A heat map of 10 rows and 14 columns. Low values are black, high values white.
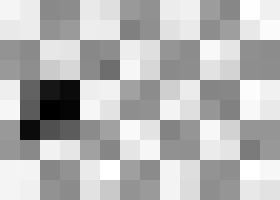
An odd patch, lower than its surroundings, sits in the middle left. A checkerboard runs through the table. The ninth with the lowest average is the middle left. On average the colour sits 70% of the way up the scale.
